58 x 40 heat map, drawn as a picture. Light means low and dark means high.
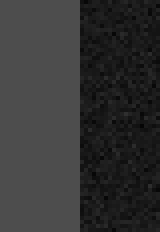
The table splits into one row of 2 panels. Panel 1,1: high, flat. Panel 1,2: very high, fine-grained, faint in contrast.
